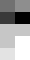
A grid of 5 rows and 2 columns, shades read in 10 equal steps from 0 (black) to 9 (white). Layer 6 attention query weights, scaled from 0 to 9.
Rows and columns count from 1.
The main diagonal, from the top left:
4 0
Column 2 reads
5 0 7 9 9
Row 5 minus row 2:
6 9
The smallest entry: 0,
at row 2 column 2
